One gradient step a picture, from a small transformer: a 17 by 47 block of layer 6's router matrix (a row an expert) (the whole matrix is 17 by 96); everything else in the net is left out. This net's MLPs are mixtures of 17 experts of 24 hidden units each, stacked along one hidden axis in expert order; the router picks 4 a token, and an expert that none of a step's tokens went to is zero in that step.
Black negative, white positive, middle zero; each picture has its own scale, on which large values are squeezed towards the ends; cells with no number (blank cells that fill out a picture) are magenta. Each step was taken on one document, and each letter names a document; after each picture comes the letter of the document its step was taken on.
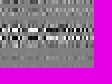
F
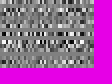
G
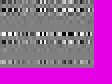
G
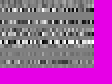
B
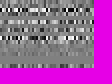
F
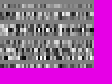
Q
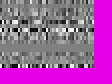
F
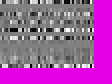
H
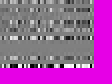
H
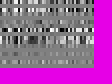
F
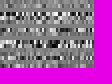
Q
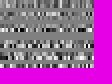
Q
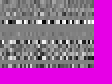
B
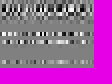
G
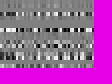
Q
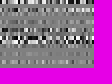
F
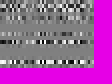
G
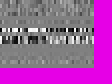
F
